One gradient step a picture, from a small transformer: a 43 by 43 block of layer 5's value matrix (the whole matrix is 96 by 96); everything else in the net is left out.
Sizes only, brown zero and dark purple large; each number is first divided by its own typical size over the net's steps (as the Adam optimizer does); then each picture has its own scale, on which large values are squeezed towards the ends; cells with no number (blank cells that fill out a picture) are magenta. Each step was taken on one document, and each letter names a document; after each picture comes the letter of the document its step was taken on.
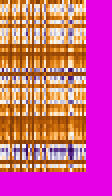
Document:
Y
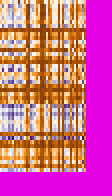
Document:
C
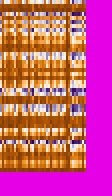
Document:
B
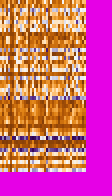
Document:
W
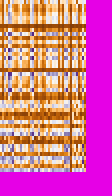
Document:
C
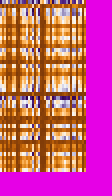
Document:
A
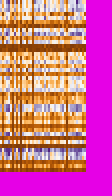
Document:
Y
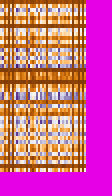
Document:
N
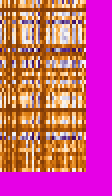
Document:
A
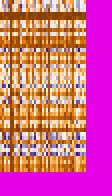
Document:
W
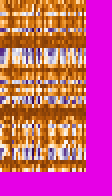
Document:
A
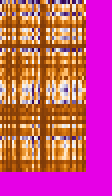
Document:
A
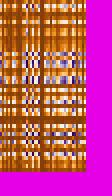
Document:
A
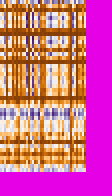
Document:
C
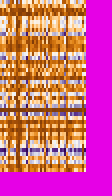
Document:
B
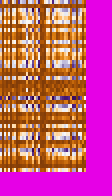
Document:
A
